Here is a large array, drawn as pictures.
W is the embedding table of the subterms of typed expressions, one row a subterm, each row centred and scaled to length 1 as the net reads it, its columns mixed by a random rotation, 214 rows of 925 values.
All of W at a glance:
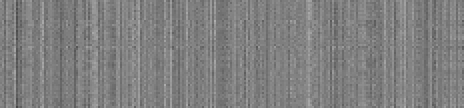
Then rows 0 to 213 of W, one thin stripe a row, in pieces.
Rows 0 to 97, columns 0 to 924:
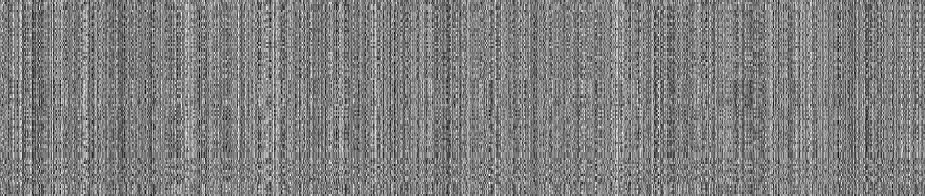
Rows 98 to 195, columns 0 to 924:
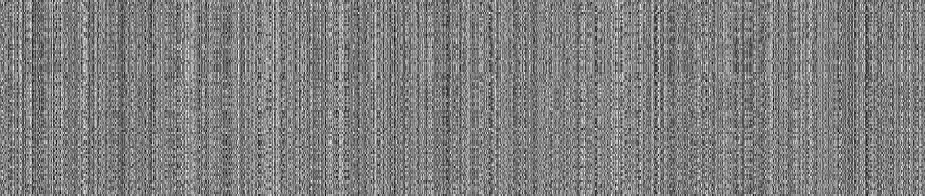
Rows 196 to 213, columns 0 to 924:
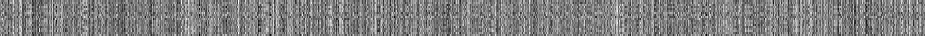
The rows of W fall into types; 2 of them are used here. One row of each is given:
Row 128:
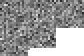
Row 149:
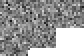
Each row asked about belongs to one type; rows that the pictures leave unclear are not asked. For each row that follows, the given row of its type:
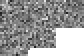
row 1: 128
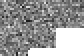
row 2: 149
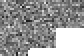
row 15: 149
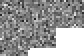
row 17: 128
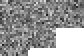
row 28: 149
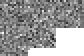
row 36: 128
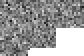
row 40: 149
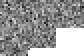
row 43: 149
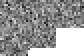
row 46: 149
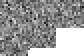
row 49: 149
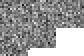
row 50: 149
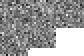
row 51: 149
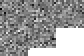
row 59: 128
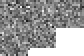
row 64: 149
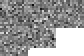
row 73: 128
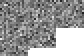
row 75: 128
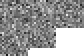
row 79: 149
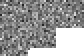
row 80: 128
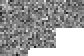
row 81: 128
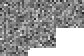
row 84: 128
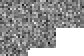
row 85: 149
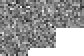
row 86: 149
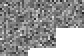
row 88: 128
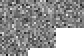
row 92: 149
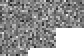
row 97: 128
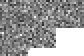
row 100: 128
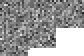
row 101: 128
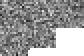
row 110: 149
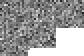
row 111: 128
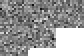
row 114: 128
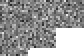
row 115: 128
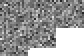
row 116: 128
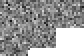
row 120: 149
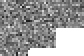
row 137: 149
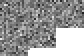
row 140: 128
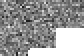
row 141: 149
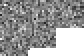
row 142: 149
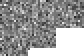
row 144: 149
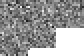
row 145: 149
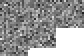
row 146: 128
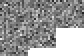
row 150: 128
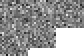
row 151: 149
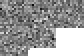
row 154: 128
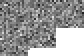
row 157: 128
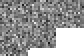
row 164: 149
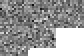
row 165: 128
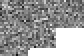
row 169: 128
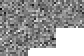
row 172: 128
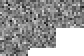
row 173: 149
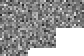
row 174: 128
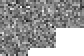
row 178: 149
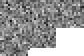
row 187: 149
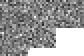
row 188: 128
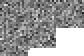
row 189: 128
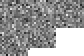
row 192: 149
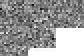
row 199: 128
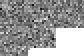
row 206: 128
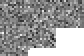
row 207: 128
